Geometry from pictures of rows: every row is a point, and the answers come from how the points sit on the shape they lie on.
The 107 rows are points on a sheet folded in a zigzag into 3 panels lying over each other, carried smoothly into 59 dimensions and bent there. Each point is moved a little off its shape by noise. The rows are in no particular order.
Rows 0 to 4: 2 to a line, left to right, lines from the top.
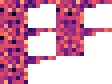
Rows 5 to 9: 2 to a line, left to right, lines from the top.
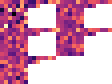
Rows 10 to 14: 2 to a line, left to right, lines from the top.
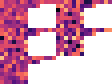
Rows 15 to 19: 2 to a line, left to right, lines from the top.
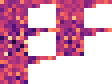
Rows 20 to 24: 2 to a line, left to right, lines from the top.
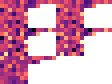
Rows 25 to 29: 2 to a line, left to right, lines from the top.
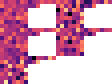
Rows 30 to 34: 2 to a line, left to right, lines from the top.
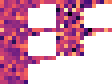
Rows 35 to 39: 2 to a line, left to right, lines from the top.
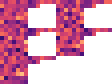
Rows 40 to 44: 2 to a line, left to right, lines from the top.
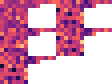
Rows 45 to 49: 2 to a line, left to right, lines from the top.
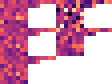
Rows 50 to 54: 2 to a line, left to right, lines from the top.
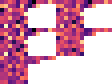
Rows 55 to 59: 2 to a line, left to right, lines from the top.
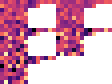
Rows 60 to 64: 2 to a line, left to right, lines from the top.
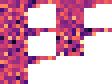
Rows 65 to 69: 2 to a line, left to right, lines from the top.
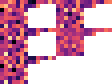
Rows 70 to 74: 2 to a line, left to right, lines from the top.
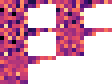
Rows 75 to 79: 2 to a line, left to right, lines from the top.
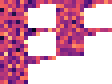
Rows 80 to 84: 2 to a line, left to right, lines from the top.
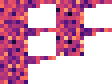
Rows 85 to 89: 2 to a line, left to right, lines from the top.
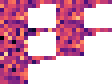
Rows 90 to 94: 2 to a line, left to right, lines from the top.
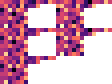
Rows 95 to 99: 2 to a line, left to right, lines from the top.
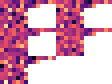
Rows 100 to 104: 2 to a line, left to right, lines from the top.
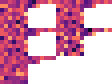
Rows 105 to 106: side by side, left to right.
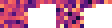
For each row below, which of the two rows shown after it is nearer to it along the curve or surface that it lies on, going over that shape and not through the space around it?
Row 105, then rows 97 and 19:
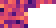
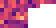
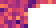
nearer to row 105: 97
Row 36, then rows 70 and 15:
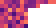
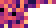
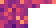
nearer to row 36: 15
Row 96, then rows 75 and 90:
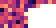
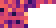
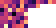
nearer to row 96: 90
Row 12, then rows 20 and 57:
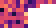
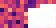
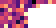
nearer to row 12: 20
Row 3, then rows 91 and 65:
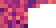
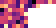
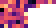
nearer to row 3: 91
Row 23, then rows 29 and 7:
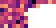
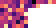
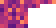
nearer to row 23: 29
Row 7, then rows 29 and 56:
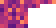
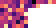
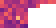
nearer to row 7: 56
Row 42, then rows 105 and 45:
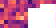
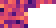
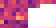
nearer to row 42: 105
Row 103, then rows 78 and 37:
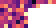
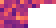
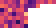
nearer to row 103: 37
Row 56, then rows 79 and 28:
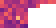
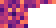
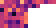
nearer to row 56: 79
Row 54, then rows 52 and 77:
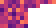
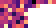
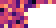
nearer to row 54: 52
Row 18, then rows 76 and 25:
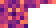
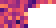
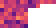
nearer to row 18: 76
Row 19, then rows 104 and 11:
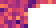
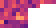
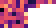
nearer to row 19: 104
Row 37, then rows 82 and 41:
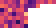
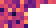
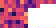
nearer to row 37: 82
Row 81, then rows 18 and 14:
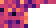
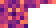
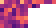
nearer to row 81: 14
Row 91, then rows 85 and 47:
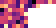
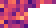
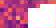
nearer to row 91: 47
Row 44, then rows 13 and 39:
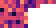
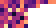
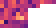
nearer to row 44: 39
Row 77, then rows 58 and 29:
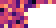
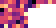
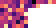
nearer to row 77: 58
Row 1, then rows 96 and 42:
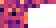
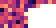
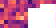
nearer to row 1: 42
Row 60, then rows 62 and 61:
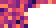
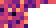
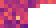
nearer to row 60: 61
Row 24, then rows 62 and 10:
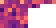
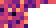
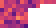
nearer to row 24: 10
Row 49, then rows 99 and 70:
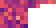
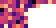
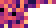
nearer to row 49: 99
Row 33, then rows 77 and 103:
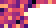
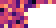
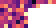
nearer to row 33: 103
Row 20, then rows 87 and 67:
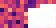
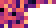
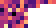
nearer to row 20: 67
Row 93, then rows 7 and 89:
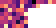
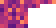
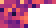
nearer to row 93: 7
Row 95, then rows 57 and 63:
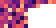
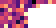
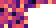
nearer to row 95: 57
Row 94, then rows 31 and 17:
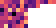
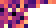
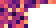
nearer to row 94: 31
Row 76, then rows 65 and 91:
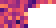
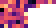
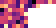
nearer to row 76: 91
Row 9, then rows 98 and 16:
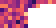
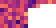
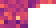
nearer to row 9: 98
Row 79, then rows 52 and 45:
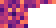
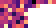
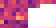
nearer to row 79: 52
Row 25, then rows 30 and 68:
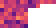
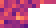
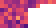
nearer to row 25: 30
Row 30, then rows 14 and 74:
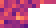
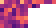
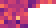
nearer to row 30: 14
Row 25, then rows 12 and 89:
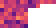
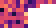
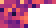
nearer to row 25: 89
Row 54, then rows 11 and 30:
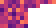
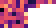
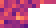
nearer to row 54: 30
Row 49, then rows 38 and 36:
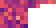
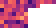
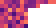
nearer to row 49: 36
